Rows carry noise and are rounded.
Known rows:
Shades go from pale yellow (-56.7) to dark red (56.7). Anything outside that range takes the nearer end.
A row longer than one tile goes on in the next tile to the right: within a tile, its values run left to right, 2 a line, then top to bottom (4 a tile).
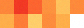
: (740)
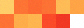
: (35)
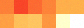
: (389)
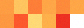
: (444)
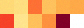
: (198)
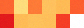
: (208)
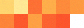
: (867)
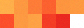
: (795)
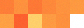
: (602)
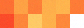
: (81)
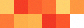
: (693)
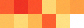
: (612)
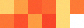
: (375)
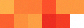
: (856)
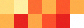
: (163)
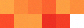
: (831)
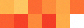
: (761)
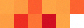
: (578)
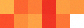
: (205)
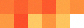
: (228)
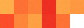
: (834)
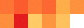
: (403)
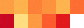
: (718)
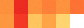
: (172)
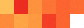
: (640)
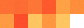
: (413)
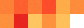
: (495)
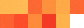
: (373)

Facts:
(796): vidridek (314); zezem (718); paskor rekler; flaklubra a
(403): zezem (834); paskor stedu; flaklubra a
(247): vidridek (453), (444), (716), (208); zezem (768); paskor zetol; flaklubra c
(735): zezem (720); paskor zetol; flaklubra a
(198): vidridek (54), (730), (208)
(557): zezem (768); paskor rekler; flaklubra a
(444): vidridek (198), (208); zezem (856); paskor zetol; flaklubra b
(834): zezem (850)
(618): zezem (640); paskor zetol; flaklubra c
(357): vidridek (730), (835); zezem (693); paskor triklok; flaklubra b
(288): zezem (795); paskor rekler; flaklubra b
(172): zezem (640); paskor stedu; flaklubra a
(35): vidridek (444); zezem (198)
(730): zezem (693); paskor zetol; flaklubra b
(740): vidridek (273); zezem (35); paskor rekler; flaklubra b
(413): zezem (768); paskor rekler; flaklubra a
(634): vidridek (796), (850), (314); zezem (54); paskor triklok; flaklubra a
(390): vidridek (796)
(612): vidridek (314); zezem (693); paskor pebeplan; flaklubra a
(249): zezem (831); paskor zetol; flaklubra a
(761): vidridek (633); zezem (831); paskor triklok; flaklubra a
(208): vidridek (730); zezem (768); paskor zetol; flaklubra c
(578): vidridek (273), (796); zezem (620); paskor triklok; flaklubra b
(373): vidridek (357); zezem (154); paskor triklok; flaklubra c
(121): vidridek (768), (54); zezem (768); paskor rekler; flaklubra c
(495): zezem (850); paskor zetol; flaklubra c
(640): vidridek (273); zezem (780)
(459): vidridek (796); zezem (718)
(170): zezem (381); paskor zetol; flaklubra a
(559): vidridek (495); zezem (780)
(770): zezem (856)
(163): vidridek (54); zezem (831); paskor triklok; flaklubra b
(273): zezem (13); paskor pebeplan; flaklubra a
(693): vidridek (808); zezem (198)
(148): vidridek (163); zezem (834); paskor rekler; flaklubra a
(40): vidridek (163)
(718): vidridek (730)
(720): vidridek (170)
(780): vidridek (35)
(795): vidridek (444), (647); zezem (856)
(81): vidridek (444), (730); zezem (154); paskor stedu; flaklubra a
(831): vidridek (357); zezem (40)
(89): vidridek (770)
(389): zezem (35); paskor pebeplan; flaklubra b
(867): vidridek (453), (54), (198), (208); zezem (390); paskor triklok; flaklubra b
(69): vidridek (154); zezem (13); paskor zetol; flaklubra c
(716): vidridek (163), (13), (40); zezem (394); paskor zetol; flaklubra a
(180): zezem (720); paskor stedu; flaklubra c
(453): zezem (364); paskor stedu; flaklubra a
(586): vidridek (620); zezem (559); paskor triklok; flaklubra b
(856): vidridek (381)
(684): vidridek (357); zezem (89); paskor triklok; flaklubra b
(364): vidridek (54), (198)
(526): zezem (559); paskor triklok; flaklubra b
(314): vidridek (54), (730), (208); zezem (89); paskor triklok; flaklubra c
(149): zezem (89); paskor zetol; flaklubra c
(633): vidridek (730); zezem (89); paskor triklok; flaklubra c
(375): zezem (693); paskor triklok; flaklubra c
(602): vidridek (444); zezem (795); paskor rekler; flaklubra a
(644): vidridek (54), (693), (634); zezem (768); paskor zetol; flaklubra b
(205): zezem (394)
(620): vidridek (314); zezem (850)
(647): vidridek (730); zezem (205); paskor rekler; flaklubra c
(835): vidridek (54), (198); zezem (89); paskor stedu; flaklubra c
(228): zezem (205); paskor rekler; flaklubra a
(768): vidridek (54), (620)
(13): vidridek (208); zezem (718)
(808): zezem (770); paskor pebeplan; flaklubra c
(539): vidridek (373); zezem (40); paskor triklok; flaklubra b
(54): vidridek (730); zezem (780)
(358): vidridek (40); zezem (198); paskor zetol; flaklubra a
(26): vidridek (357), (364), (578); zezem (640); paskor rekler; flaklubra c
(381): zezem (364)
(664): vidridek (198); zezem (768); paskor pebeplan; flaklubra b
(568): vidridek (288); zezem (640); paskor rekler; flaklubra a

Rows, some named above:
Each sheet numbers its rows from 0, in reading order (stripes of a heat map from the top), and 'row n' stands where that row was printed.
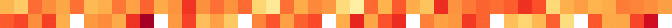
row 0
(761)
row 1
(768)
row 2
(618)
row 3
(867)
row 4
(163)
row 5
(640)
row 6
(612)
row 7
(13)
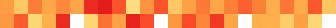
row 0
(444)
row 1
(796)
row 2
(586)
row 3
(664)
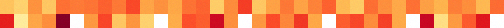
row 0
(54)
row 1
(288)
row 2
(634)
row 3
(586)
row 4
(761)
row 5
(718)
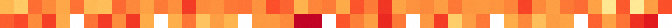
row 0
(761)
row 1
(539)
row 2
(568)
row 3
(620)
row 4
(850)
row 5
(247)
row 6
(26)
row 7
(314)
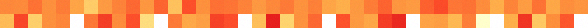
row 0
(148)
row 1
(526)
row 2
(780)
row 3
(716)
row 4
(795)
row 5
(273)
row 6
(644)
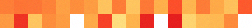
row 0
(69)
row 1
(835)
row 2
(647)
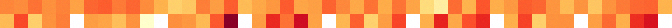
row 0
(148)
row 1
(808)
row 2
(364)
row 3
(578)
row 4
(121)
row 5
(163)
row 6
(358)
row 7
(40)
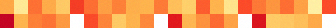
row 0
(633)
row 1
(81)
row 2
(357)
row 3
(730)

